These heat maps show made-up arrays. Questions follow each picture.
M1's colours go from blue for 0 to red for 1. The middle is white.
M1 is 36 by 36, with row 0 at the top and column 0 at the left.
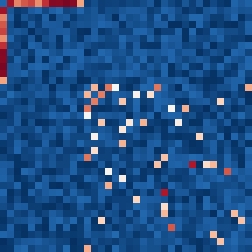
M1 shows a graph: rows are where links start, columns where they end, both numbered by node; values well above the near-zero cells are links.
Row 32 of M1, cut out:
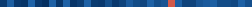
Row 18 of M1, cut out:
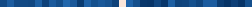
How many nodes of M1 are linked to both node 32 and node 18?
0
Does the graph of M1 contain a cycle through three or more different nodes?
no
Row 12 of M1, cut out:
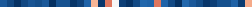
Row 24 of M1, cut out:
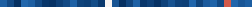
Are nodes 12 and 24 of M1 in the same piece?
yes
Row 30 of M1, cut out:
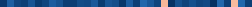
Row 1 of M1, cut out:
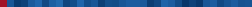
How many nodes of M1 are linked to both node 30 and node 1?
0
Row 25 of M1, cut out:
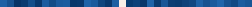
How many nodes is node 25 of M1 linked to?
1
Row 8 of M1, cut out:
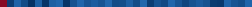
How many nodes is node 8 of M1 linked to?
1
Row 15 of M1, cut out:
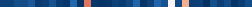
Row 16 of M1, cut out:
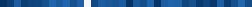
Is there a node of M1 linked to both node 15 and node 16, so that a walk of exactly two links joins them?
yes
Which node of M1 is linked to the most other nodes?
node 0
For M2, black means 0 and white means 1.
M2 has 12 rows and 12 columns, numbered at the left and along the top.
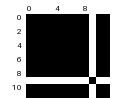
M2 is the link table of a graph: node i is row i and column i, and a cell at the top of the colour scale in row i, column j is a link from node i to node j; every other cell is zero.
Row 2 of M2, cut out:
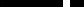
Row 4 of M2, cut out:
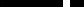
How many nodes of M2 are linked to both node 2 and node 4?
1
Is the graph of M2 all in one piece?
yes
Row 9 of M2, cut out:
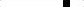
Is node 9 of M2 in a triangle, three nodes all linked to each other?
no
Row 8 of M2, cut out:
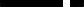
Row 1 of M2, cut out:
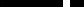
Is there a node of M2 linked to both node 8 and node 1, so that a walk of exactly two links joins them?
yes
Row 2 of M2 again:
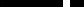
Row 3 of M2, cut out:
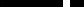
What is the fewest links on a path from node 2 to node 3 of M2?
2
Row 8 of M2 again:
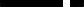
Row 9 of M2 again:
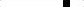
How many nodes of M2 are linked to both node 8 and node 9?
0
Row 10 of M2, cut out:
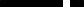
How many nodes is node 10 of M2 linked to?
1
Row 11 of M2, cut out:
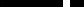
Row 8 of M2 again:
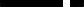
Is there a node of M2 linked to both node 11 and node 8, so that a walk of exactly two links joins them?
yes
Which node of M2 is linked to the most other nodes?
node 9
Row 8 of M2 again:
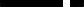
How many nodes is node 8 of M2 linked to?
1
